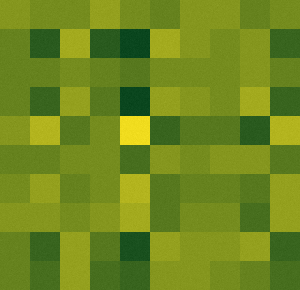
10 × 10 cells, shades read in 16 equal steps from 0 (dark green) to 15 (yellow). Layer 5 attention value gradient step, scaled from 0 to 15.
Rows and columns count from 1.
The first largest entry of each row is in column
4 3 9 9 5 6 5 5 3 3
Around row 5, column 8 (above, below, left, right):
7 8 5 2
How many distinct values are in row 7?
5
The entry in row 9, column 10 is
3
